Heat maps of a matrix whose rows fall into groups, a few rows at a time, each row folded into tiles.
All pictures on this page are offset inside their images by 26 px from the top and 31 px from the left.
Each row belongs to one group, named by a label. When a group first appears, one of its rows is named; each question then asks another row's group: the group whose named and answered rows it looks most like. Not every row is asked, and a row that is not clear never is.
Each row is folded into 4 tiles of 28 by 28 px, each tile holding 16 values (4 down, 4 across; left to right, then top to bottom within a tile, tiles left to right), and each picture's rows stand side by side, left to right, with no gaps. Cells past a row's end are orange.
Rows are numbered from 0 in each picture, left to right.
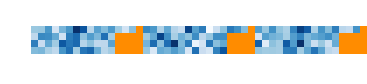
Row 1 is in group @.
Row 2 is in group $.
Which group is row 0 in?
$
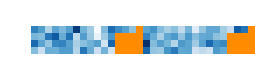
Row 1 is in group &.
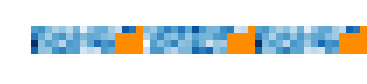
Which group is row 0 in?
&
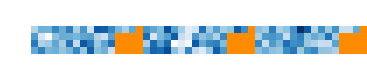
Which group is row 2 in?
$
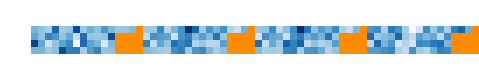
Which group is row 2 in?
$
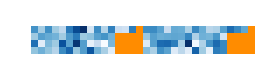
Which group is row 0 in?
$
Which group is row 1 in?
@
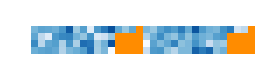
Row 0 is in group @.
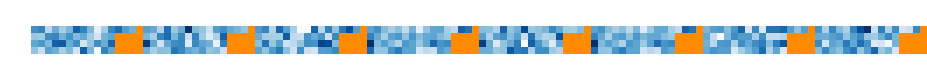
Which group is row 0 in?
@
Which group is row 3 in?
&
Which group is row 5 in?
&
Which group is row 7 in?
$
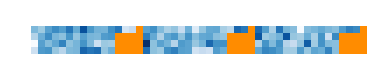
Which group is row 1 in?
&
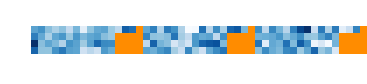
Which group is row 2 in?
$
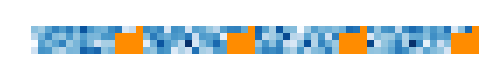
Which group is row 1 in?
@
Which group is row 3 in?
$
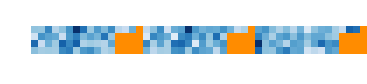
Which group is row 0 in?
$
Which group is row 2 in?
&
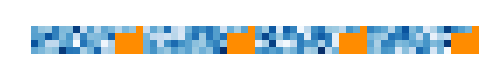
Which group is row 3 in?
@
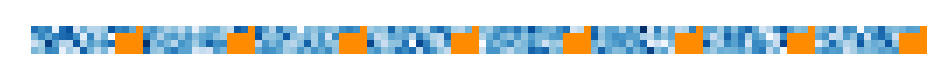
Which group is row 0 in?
@
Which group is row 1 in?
&
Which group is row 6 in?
@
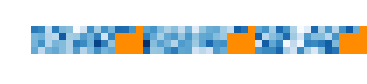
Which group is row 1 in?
&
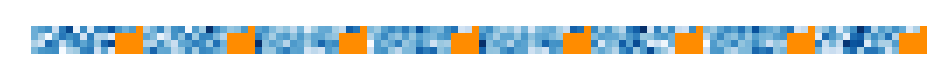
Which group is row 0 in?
@
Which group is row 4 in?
&
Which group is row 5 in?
$
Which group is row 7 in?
$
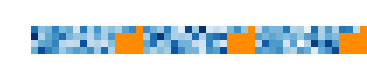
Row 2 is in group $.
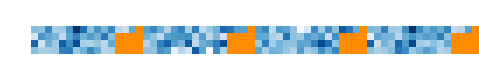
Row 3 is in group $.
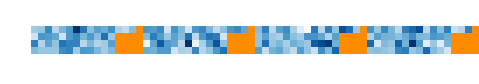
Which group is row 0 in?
$
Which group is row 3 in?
$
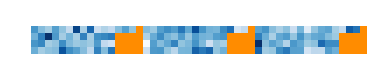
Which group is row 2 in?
&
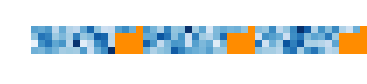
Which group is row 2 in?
$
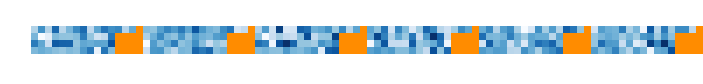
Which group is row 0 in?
@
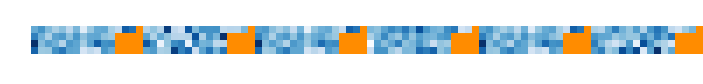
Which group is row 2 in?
&
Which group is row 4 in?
&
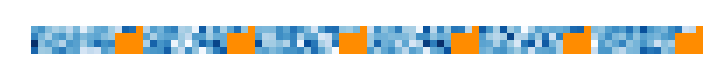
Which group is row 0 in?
&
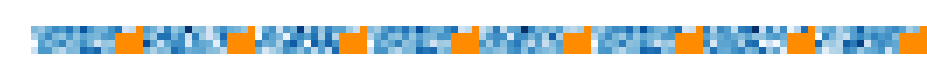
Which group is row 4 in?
$
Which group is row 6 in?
$
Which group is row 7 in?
$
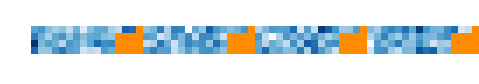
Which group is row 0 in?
&
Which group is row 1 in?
@
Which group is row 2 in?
@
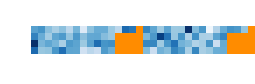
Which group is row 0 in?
&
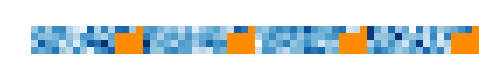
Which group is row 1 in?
&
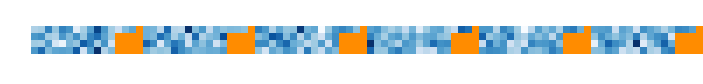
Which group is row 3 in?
&
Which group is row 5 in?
@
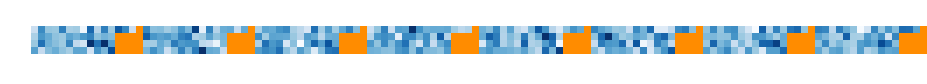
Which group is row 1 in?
$
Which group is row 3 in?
$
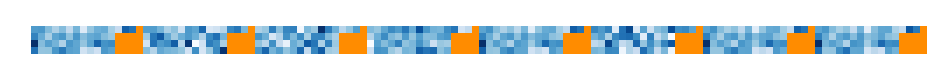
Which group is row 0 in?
&
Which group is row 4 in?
&
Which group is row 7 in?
&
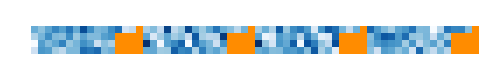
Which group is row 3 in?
@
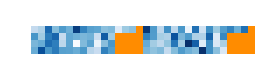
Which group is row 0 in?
$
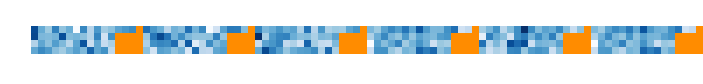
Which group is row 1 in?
@
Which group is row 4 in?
$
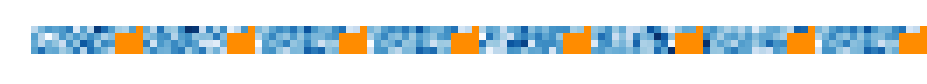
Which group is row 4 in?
$
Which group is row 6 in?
&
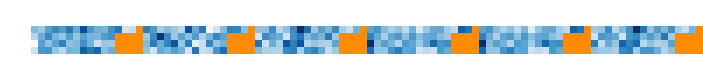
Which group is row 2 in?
$
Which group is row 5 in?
$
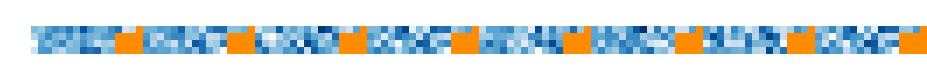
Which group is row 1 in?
@
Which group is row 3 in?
@
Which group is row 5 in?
$
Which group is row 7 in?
@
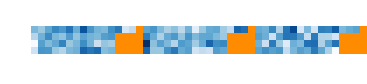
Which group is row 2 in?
@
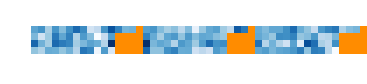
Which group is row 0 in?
@
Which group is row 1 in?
&
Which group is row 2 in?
@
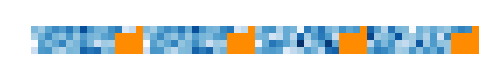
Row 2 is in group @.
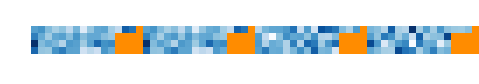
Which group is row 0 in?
&
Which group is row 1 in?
&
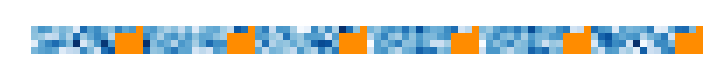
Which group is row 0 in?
@
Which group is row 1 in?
&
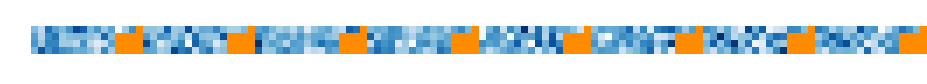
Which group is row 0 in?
$
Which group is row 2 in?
&
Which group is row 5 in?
@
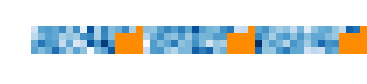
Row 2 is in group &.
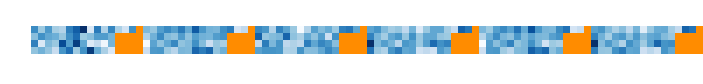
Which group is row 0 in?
$
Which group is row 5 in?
&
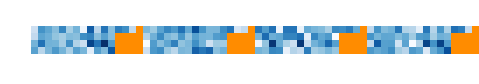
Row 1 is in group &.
